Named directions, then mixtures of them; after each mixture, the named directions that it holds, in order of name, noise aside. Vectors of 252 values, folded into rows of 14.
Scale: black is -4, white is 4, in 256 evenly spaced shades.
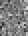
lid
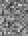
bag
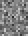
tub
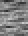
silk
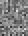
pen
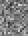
bag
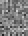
pen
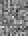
pen, tub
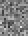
bag, pen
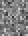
tub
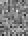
pen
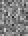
tub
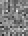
pen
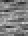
silk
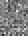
bag, pen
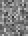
tub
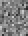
lid, tub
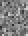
lid, tub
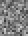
bag, tub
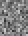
bag, tub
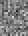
pen, tub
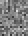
pen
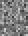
tub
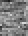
lid, silk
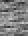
silk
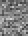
bag, silk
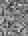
bag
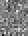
bag, pen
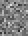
bag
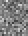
bag, pen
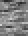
silk
